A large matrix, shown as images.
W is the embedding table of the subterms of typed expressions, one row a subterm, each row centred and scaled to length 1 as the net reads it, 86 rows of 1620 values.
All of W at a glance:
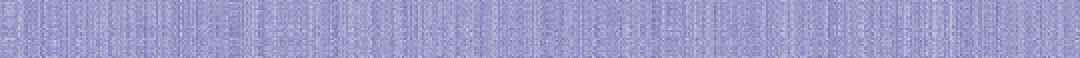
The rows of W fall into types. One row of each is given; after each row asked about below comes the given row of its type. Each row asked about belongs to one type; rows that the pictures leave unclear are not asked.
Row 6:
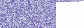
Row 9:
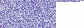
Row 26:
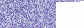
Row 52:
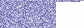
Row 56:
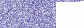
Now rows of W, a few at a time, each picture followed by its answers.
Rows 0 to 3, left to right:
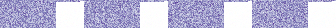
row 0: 26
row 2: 52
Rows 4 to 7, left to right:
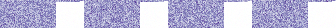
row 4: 52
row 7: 9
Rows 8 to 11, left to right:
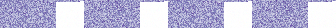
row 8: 26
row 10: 26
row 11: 9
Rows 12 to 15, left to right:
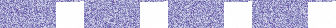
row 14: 52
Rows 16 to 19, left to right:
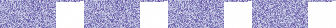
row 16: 9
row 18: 9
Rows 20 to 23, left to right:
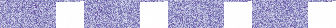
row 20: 56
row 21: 26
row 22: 52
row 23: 9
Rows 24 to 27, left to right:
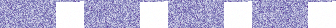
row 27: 9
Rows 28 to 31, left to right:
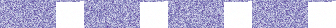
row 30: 56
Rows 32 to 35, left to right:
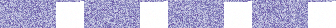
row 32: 9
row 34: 52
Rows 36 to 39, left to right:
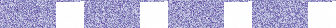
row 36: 9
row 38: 52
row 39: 26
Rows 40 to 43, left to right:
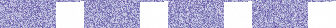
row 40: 9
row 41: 26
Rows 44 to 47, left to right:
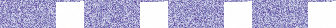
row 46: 6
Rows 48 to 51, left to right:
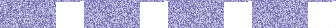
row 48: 56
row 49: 26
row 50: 26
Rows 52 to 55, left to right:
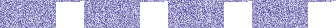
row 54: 26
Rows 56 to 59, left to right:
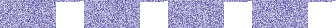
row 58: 52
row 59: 9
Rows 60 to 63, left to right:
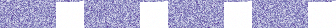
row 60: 6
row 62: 6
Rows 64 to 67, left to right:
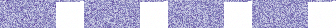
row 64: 26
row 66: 52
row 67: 56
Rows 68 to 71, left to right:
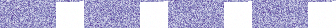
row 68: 6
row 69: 6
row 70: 26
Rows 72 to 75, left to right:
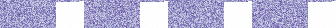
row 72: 6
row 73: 9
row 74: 26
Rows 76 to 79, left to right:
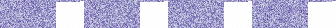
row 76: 9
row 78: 26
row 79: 9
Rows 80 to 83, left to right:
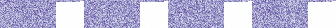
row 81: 52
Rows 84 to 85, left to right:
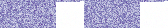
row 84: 56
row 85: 56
